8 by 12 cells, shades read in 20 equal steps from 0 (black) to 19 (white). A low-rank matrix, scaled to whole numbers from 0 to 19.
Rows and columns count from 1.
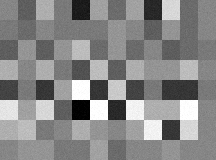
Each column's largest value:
17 14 16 12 19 19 15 18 18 16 19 10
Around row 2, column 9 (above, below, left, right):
3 10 10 11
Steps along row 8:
up same down same up down up same up down same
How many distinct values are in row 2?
5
